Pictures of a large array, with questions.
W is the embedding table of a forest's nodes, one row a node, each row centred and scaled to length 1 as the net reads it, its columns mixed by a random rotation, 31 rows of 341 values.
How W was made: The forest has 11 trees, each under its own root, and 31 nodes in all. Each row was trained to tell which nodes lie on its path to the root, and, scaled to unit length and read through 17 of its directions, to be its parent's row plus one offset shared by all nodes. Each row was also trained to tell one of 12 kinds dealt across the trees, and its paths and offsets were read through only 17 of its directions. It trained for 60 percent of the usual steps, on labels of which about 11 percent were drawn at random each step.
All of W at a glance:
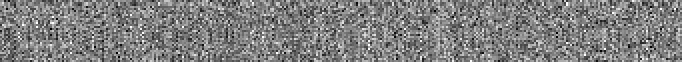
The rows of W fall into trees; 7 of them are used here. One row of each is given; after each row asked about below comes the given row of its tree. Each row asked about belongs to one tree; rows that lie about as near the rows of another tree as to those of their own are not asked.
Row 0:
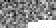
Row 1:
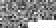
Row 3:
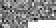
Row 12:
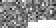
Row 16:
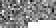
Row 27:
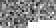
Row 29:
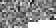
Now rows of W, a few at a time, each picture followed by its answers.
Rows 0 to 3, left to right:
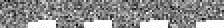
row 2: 1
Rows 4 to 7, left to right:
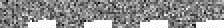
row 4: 12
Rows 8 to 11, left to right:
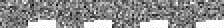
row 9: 0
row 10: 1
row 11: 3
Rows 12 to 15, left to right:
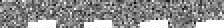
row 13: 3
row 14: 0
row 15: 29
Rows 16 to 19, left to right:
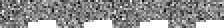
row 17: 0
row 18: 16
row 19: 0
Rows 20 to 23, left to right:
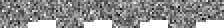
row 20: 29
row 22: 3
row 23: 3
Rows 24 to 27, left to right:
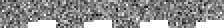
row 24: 29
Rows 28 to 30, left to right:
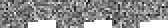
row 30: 27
